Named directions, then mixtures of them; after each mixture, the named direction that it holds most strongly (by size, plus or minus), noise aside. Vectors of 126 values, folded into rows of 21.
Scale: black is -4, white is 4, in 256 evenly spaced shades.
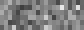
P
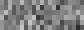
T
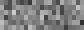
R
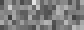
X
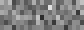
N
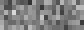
R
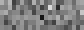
N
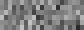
T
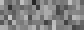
X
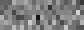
N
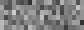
R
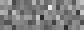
N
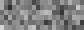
X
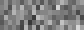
T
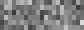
R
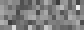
P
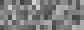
X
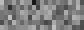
X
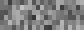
T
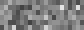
P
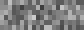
T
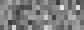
P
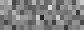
N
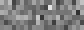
N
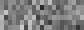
T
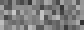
R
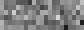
R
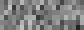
T
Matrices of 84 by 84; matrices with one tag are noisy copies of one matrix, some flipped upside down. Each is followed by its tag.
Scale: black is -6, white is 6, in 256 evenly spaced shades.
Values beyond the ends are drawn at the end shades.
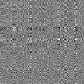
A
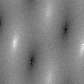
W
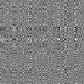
A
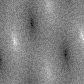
W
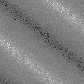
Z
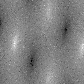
W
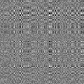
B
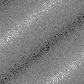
Z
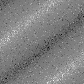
Z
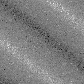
Z
